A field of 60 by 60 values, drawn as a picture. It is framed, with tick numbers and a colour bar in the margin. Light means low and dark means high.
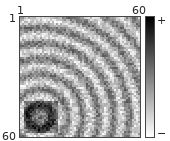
Neither half mirrors the other. Rings spread out from the bottom left. No single row or column stands out from its neighbours. In the bottom left lies a patch that is higher than the rest. The ninth with the highest average is the bottom left.
